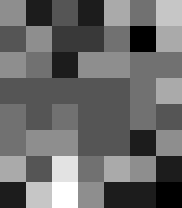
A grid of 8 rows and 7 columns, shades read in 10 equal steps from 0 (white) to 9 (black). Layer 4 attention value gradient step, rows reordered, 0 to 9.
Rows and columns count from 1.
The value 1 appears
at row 7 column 3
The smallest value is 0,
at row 8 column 3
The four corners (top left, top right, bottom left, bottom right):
4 2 8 9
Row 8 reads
8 2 0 4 8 8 9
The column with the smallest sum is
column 3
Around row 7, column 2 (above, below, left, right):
4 2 3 1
